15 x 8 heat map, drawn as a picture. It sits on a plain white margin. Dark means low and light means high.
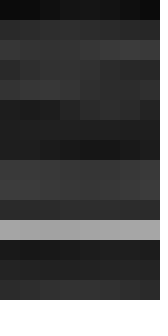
Average level on the scale: 20%. Odd lines: row 12. Grain: streaks across.
